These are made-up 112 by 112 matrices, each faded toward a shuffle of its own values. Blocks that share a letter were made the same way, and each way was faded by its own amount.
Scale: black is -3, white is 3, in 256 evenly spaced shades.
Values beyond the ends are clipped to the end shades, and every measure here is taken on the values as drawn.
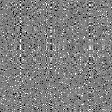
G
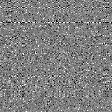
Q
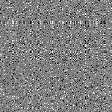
G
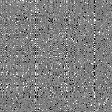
G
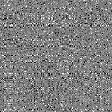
Q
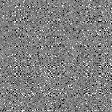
Q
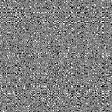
Q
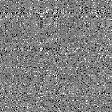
Q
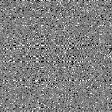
Q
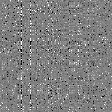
G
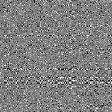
Q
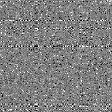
Q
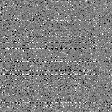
Q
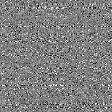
Q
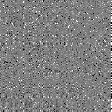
G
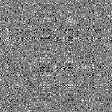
Q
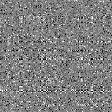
Q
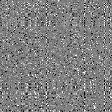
G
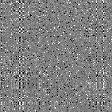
G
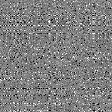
Q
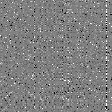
G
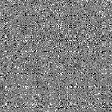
Q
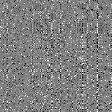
G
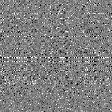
Q
